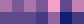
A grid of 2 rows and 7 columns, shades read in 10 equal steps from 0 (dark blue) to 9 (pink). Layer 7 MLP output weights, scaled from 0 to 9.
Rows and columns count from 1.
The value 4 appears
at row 1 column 2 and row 1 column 4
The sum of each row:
39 18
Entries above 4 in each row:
4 1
